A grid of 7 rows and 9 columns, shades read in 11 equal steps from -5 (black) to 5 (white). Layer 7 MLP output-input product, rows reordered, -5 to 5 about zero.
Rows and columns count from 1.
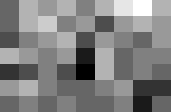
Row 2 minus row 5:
2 4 3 2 6 -4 2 2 2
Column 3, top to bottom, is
1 3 1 0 0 0 -1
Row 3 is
-2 0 1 2 -2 1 0 -1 1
